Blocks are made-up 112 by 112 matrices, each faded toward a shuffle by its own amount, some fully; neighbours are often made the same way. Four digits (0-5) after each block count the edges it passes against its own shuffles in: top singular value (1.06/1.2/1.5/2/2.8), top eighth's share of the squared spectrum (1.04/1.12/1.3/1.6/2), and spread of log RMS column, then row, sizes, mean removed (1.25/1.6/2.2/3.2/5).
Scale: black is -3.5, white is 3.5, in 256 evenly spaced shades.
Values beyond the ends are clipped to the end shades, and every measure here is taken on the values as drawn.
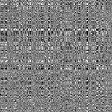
5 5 4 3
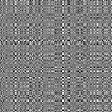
5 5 4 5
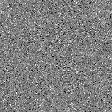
3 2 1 0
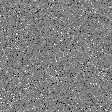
1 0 0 0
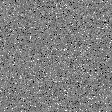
0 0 0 0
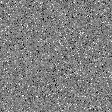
0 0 0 0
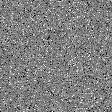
0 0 0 0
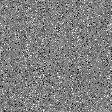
0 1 2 0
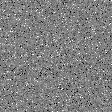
0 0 0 0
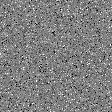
0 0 0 0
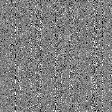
2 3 4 0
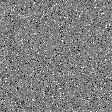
0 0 1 0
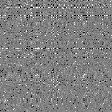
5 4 2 3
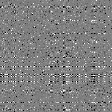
5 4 2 3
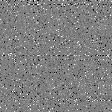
4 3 1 2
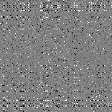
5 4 2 3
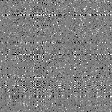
5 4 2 3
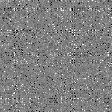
4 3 2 2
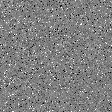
0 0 0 0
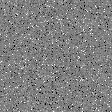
0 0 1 0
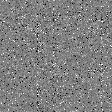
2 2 1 1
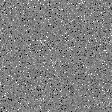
1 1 1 1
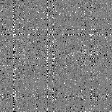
3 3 3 3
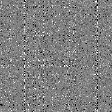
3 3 3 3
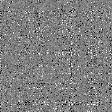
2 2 3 3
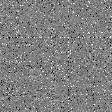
2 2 2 1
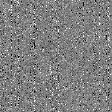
2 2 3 0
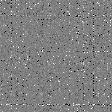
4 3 2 2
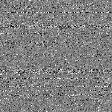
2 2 0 3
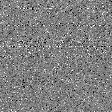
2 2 0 2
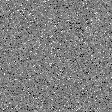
0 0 0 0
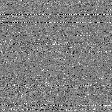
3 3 0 3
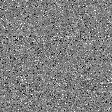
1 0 0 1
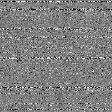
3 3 0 4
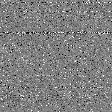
2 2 0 3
